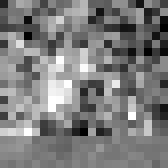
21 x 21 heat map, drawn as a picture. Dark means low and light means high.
A horizontal seam about 80% of the way down splits the table, and the bottom part is calmer. The top right is the ninth with the lowest average. Overall the values sit about 50% of the way up the scale. There are no regular stripes.
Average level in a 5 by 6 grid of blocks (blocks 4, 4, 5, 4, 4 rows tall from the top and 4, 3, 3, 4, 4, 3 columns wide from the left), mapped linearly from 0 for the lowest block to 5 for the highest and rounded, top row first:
123210
323310
355322
432131
322222
